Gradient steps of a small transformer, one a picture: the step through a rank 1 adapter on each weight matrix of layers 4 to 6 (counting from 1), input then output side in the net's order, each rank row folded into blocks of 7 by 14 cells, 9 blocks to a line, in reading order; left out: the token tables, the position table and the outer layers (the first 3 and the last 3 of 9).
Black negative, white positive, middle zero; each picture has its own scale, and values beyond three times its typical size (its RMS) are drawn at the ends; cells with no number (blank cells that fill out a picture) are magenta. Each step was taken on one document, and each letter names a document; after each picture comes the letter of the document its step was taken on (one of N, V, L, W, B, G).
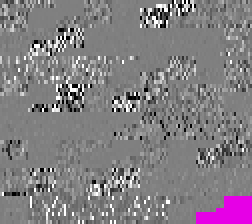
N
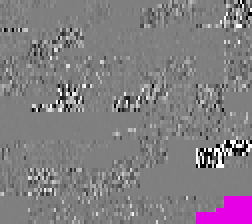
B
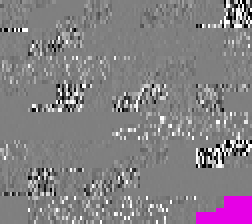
B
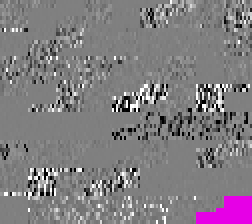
B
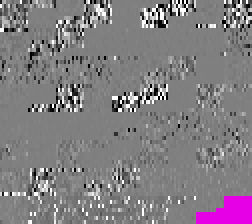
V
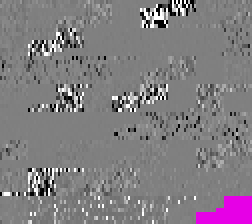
V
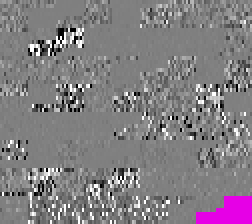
N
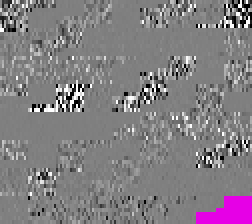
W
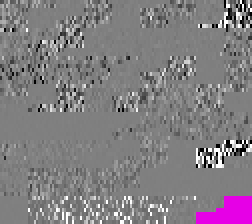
B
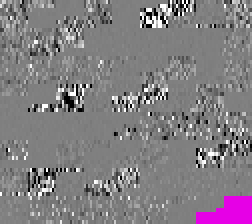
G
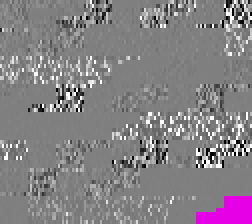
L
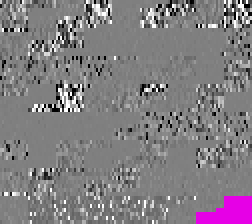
V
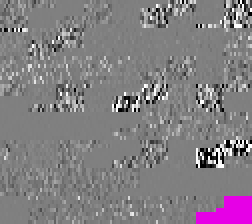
B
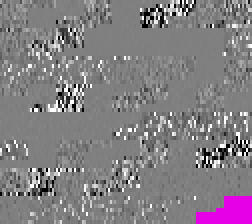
V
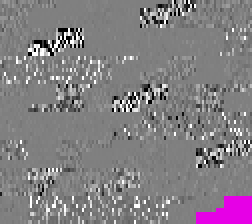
N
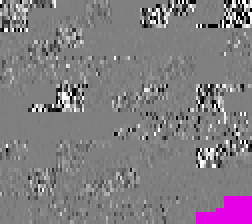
V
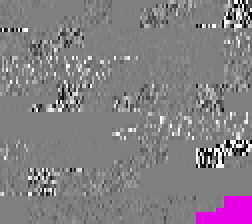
B
